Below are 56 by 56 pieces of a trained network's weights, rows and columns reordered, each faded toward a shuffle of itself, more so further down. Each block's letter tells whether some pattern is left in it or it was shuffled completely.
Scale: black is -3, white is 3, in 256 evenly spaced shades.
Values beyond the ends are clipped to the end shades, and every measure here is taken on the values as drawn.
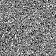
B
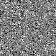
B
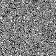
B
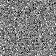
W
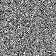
W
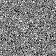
W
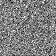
W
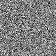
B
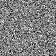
W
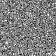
B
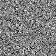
B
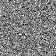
B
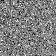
W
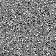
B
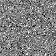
B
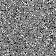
W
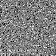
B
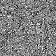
B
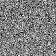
B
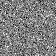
W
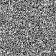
B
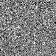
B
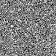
B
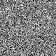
W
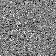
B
